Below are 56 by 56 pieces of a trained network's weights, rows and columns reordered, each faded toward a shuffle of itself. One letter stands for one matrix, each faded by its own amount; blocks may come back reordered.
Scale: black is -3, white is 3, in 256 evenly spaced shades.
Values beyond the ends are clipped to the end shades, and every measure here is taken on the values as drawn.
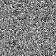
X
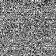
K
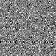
X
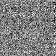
K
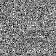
K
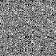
X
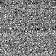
K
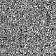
K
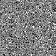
X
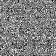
K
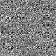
X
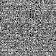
K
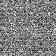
K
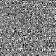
X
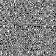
X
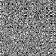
X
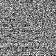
K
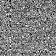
K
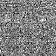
K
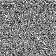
K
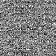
K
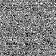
K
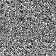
K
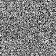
K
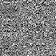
X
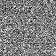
K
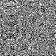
X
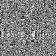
X
